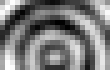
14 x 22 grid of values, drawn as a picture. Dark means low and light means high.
The field is mottled with small blotches. The bottom left is the ninth with the highest average. Concentric rings centre on the bottom middle. The ninth with the lowest average is the top middle. No single row or column stands out from its neighbours.
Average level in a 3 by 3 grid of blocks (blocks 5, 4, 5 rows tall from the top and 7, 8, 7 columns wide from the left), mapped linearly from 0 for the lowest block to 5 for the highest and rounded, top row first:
2 0 4 | 1 2 3 | 5 2 4
